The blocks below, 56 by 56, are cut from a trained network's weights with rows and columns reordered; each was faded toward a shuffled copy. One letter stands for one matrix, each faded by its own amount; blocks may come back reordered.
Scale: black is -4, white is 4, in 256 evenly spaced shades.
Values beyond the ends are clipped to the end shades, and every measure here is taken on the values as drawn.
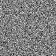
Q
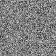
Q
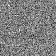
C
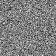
Q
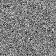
Q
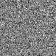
C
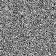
Q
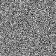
C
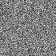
C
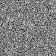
C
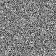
Q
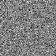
Q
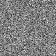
Q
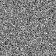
Q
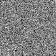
C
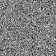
C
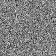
Q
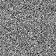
C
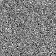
C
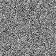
Q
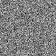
C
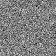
Q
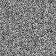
Q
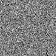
C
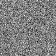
C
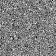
C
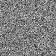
C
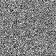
C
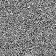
Q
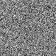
C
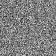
C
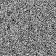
Q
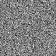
Q
